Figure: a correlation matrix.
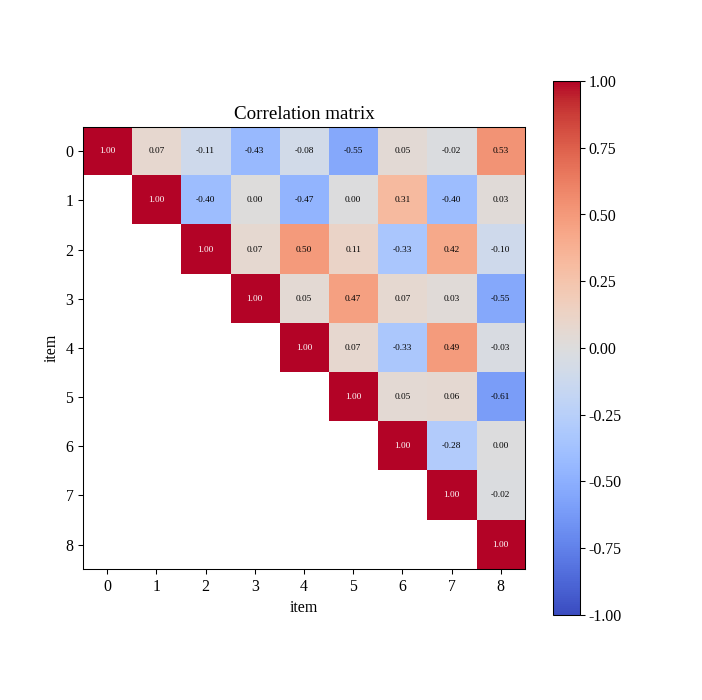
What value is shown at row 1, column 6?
0.31
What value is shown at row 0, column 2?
-0.11
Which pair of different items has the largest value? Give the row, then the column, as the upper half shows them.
0, 8
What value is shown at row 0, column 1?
0.07
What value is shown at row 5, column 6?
0.05
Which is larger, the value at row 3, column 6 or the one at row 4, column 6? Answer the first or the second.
the first
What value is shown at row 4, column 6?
-0.33
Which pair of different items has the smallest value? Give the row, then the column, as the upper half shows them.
5, 8
